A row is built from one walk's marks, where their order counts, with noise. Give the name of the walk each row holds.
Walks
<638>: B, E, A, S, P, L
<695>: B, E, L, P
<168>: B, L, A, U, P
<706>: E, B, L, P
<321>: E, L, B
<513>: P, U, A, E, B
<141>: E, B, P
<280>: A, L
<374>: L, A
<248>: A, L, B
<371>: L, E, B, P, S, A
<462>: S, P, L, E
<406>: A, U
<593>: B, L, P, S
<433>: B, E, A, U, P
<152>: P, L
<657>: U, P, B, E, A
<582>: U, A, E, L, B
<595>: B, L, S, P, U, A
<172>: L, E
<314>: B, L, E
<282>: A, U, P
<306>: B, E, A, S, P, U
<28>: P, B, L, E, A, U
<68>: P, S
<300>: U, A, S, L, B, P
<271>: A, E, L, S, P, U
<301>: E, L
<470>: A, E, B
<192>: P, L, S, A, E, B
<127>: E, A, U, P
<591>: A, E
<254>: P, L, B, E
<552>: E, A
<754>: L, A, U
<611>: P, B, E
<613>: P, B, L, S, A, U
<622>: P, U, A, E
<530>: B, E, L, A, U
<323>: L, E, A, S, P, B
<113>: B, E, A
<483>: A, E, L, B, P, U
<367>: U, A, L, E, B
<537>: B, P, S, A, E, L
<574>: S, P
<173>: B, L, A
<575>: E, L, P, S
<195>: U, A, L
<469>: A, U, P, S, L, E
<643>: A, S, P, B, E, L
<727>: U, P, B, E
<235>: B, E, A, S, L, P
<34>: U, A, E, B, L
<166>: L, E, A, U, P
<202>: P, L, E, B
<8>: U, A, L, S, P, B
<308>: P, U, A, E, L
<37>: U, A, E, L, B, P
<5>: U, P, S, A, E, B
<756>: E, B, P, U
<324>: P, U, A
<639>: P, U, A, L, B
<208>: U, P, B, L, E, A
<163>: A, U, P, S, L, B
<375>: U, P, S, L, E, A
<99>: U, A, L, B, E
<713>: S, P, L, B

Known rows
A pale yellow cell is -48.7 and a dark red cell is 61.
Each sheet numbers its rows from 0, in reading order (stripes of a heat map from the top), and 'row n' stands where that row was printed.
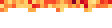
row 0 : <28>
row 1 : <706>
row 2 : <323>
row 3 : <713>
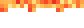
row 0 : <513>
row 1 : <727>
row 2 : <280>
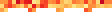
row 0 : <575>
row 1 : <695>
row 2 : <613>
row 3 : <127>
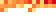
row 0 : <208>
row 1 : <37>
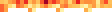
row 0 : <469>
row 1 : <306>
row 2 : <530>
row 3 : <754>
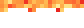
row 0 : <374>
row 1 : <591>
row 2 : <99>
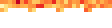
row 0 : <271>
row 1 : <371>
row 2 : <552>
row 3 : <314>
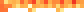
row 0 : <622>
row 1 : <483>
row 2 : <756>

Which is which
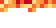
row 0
<235>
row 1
<141>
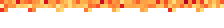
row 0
<433>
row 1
<282>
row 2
<406>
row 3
<593>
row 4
<173>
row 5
<68>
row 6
<638>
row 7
<113>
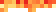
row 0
<300>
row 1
<202>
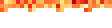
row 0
<248>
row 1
<324>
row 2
<163>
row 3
<166>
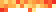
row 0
<308>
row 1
<367>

